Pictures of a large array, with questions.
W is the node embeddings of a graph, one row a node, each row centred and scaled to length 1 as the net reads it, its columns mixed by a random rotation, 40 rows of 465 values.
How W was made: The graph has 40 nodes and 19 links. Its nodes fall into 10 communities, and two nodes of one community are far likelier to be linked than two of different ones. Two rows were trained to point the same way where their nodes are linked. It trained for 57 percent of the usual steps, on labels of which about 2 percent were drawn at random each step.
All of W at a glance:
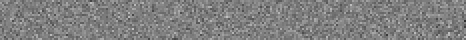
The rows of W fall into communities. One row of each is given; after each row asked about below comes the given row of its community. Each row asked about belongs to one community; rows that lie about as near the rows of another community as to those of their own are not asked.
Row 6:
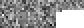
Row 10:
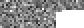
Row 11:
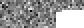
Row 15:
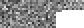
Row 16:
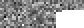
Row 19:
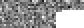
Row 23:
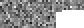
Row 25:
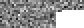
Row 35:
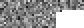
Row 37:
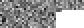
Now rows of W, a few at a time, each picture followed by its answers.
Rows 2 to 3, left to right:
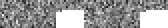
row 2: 6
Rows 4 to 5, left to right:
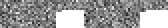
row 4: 15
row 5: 37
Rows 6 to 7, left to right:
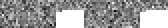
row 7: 11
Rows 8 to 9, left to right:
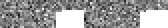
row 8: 10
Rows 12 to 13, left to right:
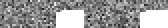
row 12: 25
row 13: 16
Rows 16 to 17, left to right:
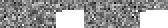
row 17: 23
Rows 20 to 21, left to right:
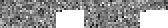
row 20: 35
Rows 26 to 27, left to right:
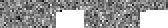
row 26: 35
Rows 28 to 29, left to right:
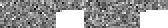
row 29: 16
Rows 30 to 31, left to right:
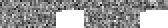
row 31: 19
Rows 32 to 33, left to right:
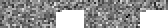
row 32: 25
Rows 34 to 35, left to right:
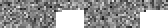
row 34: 23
